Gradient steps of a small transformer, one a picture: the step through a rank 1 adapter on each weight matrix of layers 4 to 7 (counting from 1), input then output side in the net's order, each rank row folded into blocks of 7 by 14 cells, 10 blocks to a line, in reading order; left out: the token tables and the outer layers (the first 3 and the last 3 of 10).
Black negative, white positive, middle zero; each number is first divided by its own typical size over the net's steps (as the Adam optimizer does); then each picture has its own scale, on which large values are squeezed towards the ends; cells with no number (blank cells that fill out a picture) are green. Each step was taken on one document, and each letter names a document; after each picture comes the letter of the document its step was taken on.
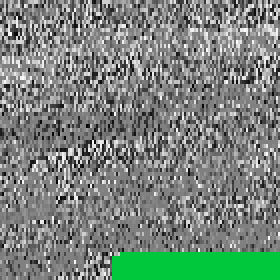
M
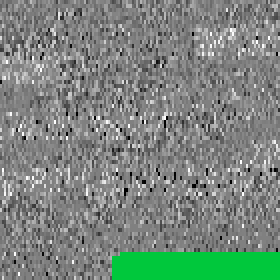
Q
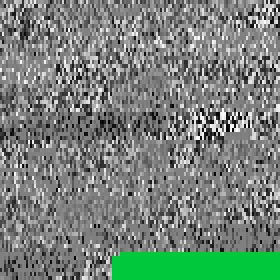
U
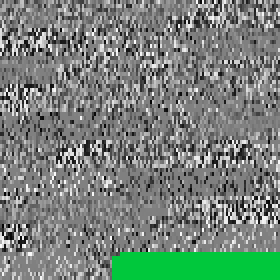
M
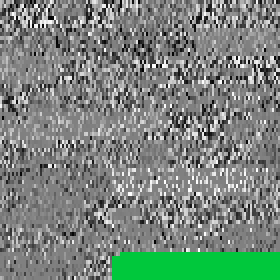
U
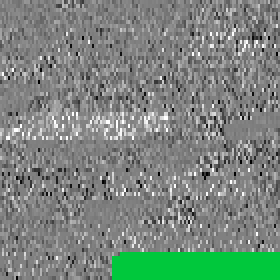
Q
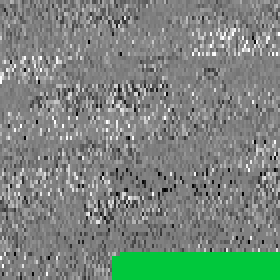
Q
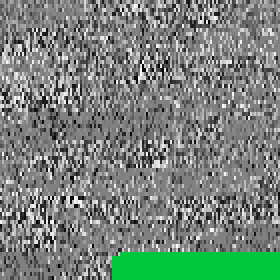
M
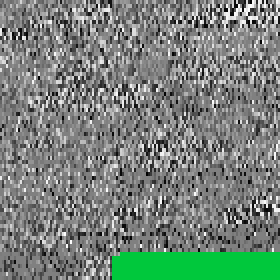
U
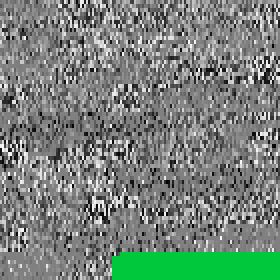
U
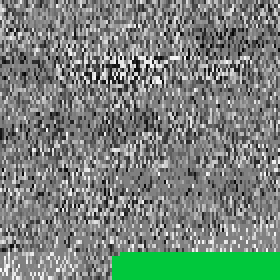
M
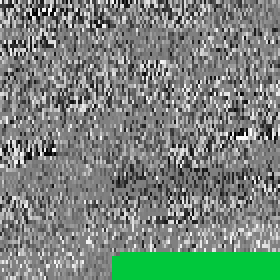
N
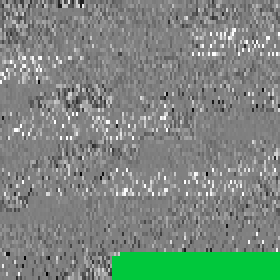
Q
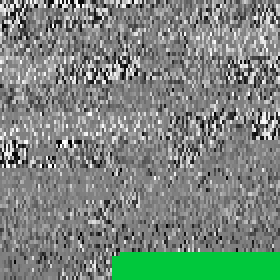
U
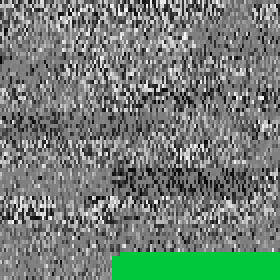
N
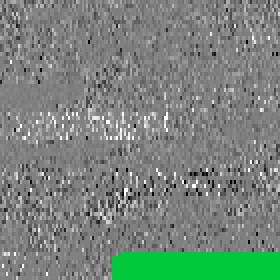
Q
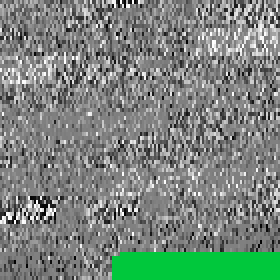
U
